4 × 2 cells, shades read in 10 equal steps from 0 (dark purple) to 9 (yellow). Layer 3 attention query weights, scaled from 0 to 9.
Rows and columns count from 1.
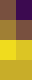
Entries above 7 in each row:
0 0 2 0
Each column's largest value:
9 8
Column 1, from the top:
3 5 9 7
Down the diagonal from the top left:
3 3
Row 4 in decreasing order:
7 7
